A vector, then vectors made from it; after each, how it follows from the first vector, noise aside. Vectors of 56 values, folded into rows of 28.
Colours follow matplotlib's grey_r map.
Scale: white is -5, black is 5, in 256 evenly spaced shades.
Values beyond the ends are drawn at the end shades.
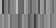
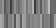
wrapped around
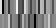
scaled up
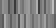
wrapped around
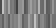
negated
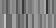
wrapped around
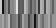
scaled up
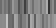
wrapped around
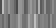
negated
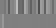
partly zeroed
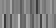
wrapped around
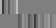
partly zeroed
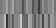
wrapped around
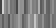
negated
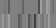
partly zeroed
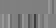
partly zeroed
